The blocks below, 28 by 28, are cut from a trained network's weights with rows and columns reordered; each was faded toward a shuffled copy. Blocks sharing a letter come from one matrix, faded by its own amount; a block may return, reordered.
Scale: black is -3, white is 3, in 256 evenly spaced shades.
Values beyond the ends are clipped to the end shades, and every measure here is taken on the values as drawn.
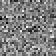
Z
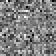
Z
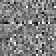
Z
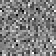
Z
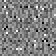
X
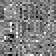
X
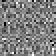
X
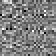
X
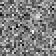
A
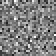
A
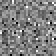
X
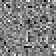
Z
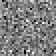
Z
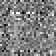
Z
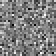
A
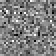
Z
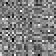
X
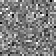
Z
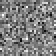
A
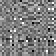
X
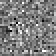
A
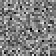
A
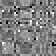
X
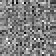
Z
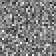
A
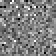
Z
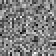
A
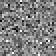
A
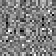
X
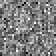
A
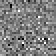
Z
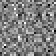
X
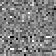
Z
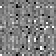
X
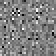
X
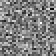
A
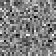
A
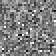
A
